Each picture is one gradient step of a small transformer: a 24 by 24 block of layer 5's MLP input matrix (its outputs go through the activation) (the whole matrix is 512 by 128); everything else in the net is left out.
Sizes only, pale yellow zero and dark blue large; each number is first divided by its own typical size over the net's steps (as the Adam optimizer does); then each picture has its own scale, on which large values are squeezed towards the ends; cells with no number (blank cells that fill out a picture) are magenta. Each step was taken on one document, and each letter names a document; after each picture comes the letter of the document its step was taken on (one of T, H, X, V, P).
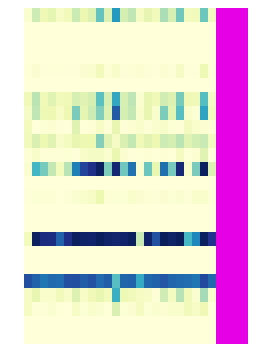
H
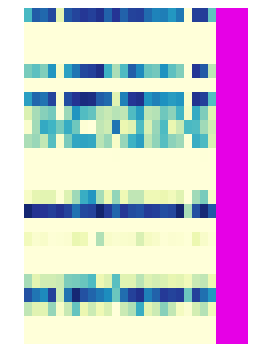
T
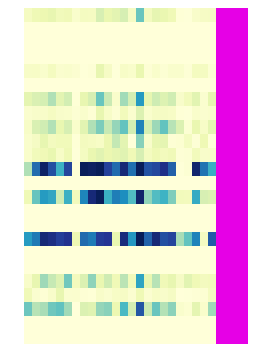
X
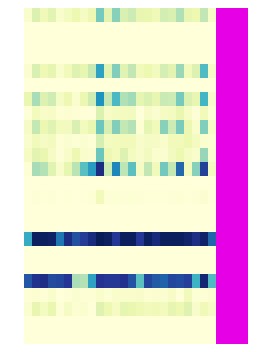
H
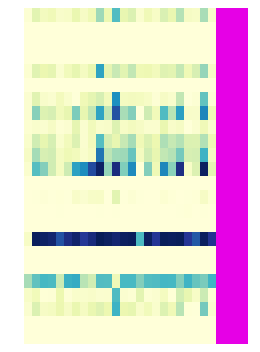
H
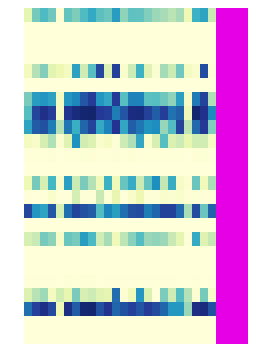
T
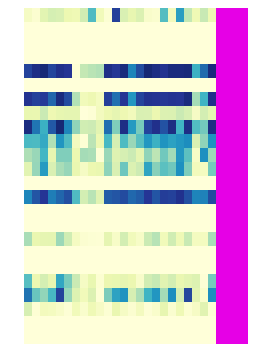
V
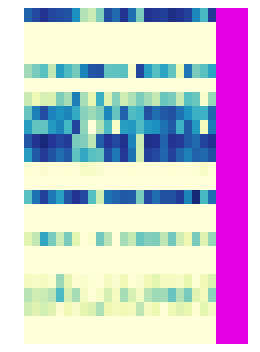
V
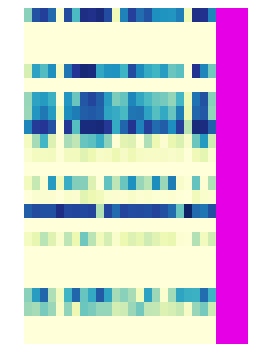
T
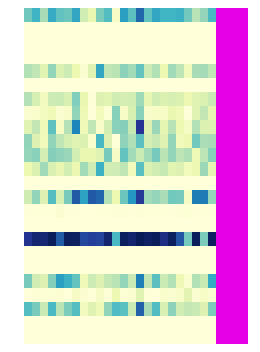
X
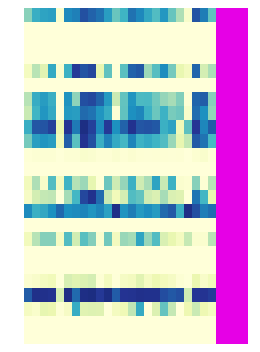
T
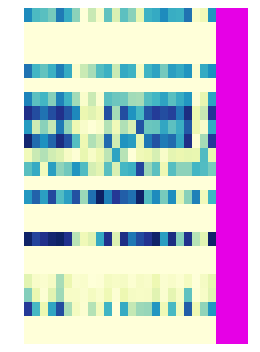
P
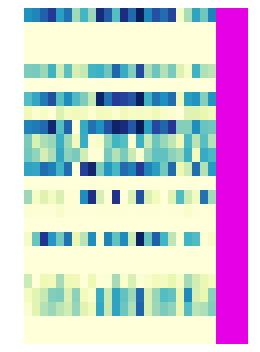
X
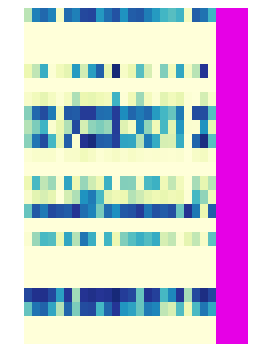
T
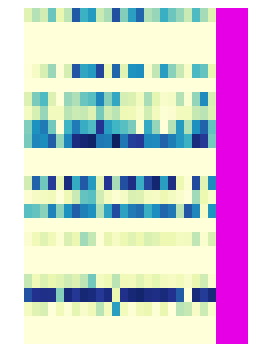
T
